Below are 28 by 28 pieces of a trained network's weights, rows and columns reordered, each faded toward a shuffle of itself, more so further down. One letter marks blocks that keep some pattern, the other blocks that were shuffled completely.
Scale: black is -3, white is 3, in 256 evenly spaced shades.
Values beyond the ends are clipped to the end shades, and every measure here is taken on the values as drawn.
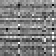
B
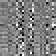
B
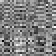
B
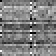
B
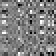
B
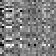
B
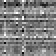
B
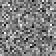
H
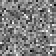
H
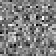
B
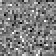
H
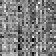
B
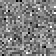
H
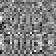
B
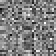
B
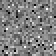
H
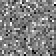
H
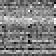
B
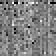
B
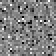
H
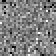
H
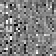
B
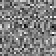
B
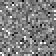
H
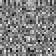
B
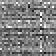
B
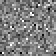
H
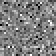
H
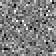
H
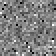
H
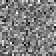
B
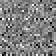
B
